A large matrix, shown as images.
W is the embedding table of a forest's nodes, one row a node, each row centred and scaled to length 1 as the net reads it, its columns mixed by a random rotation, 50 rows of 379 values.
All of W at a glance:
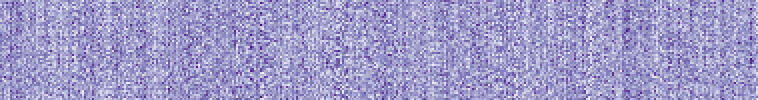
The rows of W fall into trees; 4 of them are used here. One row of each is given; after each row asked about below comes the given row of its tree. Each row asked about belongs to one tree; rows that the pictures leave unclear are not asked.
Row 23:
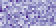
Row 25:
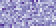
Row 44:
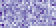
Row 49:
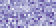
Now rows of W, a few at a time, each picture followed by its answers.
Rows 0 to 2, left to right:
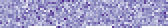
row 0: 49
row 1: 23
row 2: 49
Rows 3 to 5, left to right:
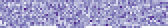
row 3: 23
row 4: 44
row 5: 49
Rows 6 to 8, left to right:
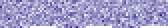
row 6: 23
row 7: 23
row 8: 49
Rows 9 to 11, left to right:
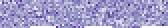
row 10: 49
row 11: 44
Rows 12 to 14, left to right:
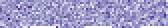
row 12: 23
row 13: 49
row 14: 49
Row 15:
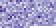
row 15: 23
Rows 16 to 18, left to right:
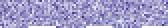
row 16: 44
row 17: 23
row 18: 44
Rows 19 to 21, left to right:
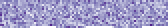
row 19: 44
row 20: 49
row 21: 44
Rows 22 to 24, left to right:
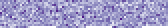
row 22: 44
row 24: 23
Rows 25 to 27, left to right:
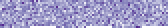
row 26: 23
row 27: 44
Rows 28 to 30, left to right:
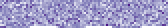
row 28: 23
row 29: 44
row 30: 44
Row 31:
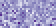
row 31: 44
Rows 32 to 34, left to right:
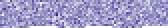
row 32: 25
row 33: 44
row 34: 23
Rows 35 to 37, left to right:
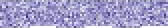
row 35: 23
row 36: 49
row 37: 49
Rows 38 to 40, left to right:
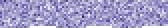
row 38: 44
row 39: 23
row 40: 23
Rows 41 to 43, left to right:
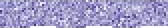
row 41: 25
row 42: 44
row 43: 49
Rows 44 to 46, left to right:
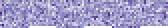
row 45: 49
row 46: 49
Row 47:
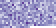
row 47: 25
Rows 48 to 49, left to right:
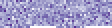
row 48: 23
